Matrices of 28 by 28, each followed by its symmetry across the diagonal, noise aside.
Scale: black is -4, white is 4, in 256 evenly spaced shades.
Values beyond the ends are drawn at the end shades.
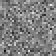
antisymmetric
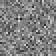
antisymmetric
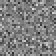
antisymmetric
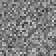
symmetric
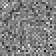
symmetric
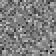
symmetric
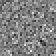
symmetric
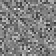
antisymmetric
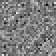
symmetric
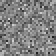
symmetric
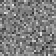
symmetric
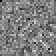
symmetric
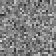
antisymmetric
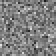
antisymmetric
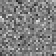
antisymmetric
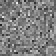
symmetric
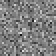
antisymmetric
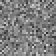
antisymmetric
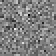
antisymmetric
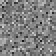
symmetric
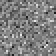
symmetric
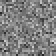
antisymmetric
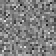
antisymmetric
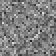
symmetric
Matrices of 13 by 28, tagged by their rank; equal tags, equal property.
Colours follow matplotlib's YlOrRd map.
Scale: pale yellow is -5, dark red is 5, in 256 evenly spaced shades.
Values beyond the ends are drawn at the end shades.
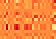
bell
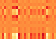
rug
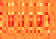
bell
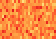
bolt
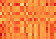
bell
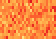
bolt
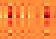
rug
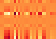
rug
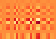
rug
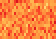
bolt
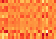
bell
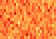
bolt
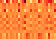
bell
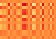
rug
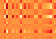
rug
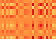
rug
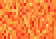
bolt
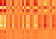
rug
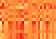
bell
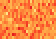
bolt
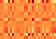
bell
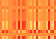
rug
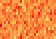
bolt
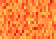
bolt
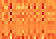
bell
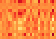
bell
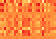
bell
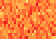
bolt
